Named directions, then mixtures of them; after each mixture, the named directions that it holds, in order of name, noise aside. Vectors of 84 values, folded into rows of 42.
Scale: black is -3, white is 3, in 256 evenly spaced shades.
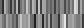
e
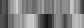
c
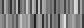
e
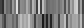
c, e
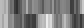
c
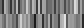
e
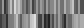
c, e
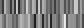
e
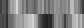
c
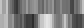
c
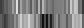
c, e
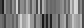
c, e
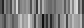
c, e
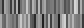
e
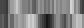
c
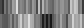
c, e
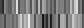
c, e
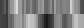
c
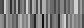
e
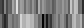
c, e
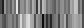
c, e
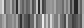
c, e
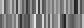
e
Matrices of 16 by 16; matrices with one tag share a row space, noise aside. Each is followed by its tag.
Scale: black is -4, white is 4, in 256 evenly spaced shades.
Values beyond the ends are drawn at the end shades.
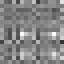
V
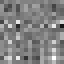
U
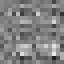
V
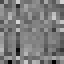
U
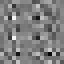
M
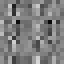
M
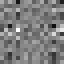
U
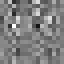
M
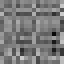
V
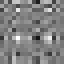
M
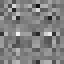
M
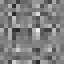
M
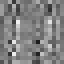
M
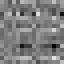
V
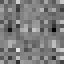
U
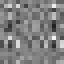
U
